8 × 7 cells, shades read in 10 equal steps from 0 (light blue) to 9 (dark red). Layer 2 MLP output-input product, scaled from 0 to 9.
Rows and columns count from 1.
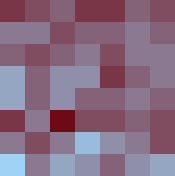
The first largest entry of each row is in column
1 3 2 5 2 3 2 5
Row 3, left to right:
5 6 5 4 6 4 4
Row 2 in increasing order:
4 4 4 5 5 5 6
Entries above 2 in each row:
7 7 7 6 6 7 6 4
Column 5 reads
7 5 6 7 5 6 3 5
